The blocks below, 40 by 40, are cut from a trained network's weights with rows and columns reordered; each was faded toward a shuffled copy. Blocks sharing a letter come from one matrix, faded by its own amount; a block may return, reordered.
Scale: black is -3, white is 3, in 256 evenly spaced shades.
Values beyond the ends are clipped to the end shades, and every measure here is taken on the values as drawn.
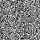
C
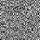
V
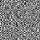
V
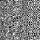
V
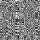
V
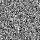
C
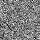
C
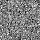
C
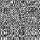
V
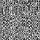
V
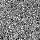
C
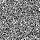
C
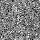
C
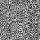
V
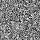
C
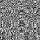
V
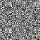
V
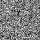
C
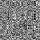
V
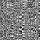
V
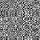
V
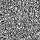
C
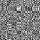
V
